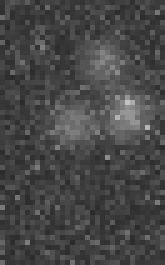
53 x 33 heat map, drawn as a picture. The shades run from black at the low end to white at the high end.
Mirror symmetry: none. Bumps: three. Stripes: none. Histogram: skewed, a long tail of high values. Average level on the scale: 30%. Odd rows or columns: none.
